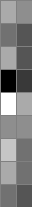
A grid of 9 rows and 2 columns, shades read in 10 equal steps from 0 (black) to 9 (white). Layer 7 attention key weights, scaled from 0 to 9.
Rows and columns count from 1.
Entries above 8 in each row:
0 0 0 0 1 0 0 0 0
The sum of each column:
47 35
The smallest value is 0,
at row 4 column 1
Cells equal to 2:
1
